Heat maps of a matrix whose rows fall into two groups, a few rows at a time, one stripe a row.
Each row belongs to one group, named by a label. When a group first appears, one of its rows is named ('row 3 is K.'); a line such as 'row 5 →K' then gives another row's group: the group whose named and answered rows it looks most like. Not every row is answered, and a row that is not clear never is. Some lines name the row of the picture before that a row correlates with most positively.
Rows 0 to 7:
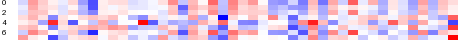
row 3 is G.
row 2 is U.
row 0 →U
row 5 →G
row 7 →G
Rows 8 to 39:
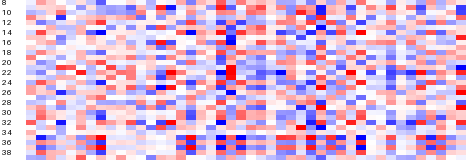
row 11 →G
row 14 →U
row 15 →G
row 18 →U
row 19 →G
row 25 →G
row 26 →G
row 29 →G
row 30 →U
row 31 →U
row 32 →G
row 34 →G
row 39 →G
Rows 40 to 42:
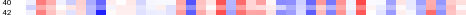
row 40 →U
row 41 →U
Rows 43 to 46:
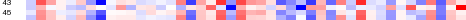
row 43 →U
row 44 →G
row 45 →U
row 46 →U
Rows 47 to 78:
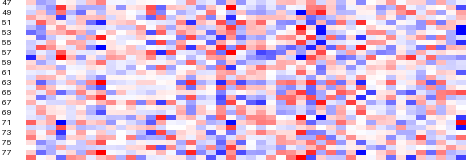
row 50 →G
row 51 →U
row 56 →U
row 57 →G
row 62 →U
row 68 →U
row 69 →U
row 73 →G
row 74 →G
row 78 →G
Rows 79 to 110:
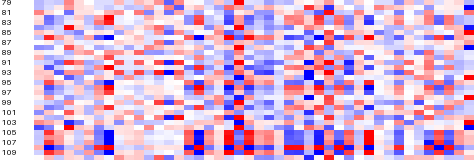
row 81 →G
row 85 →G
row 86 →U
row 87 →G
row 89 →G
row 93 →G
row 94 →G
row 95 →U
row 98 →G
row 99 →G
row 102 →G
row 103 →G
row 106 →U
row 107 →U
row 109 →U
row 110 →G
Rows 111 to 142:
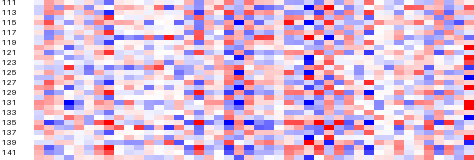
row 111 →U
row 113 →U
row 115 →G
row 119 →U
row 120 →G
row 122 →G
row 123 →G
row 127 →U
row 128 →G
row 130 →U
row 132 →G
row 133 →U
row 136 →G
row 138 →G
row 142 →G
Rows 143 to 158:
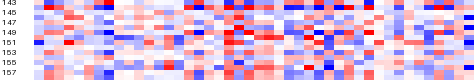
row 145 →G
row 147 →U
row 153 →U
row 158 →U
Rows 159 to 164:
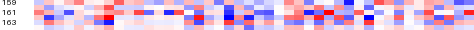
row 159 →G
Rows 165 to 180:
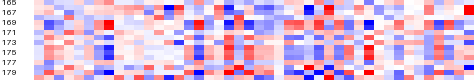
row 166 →G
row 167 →G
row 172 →U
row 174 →U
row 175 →U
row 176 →U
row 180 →G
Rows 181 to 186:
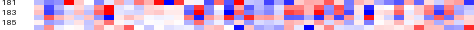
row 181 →G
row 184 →U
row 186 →G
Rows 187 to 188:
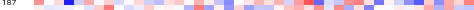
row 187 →G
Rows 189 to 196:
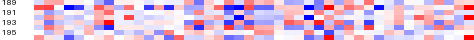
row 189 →U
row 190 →G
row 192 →G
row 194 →U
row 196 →G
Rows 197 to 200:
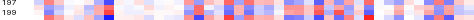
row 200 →U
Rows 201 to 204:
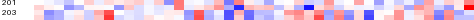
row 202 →G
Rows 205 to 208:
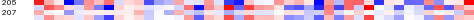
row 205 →G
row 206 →U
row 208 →U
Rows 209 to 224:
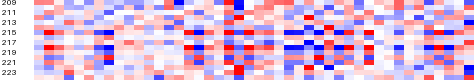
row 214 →G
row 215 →U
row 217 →G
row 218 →U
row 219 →U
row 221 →U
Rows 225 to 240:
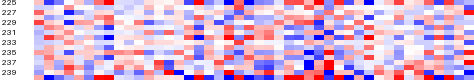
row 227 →G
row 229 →G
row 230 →U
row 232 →U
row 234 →U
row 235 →G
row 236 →U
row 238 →G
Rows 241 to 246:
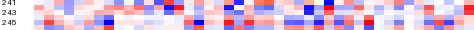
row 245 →U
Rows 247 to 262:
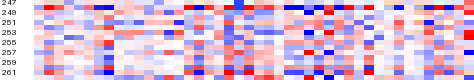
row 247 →G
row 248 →U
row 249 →G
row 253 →G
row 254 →G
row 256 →U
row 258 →U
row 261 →U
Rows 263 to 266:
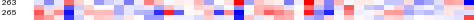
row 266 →G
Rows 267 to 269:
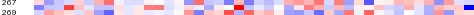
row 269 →U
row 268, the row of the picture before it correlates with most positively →263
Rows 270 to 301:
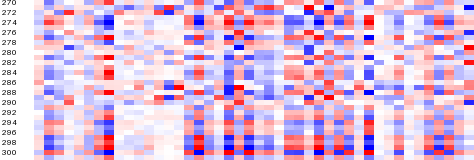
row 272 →G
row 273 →U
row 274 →U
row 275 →U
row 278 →U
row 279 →G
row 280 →G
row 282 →G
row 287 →G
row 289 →G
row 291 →U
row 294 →U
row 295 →U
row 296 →U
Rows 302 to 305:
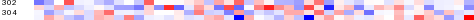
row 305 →G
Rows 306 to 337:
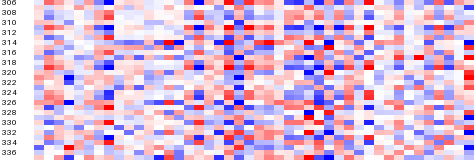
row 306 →U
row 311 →U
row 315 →G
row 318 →U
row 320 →G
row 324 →U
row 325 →U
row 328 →G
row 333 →U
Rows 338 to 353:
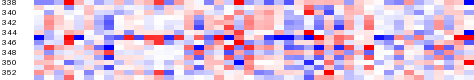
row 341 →U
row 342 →U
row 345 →G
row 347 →U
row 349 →U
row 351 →U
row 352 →G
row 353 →G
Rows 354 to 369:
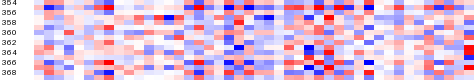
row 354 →U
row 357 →G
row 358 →G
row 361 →G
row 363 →G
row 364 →G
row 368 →U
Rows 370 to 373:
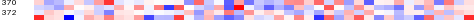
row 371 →G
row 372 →U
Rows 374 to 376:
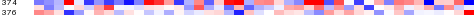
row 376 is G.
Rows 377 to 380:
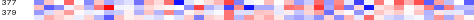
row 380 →U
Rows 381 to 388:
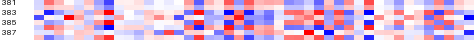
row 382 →U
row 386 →U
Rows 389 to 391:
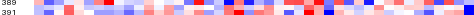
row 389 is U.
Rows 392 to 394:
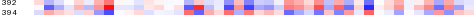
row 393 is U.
